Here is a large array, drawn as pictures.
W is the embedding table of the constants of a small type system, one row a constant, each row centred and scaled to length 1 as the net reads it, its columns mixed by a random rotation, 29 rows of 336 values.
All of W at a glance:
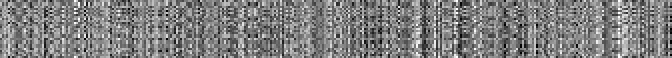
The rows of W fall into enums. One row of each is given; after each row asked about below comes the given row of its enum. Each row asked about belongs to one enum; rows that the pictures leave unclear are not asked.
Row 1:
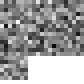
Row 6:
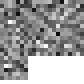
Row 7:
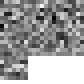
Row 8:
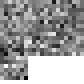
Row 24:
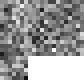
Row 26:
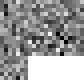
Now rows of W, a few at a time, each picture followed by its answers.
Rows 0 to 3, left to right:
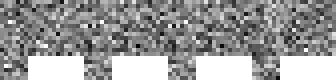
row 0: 6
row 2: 1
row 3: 24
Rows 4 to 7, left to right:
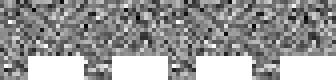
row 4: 6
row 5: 7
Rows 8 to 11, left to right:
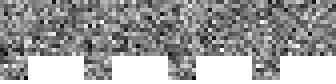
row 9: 1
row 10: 24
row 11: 6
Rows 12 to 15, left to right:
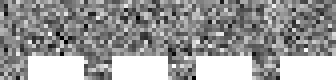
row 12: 26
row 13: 7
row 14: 8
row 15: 24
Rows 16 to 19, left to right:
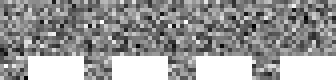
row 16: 8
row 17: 1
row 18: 1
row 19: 7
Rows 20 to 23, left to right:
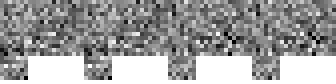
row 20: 8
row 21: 8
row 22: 26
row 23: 26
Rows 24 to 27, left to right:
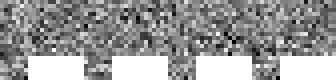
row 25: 7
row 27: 8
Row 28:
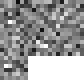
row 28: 6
